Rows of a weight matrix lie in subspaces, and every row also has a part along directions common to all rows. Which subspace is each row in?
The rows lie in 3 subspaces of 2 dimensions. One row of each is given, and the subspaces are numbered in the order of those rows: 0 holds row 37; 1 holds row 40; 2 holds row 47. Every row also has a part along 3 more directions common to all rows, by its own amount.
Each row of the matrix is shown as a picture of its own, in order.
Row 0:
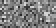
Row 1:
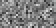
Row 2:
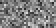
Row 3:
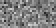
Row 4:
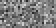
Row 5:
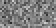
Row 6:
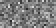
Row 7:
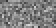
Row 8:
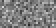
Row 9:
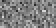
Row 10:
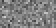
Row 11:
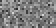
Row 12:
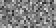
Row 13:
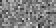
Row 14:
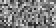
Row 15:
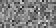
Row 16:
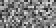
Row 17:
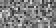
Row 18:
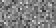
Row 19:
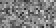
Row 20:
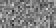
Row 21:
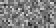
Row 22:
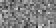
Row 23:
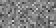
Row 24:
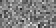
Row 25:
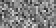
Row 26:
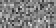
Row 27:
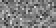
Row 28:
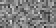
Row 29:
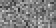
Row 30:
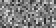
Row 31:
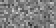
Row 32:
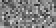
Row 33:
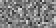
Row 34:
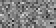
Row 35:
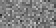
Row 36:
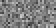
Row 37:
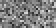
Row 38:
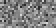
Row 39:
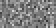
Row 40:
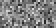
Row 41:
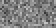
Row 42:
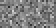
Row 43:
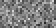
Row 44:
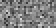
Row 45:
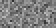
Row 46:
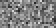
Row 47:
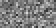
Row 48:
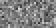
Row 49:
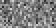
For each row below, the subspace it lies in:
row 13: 2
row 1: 2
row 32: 2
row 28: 0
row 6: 0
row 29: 2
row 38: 1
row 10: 1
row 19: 0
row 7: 2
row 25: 2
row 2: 0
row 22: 2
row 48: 1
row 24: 2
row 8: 1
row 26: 0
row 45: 1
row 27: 2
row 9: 2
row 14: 1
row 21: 0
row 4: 1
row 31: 0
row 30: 1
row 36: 0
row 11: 2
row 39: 0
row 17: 2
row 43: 1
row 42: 0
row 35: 0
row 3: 1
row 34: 0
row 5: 1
